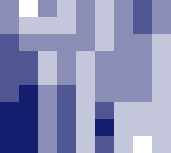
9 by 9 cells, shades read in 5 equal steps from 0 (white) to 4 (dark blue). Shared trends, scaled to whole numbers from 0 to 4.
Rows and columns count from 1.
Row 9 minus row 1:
2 4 0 2 -1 2 -1 -3 -1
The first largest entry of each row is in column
8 8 1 1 1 2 1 1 1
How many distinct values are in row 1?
4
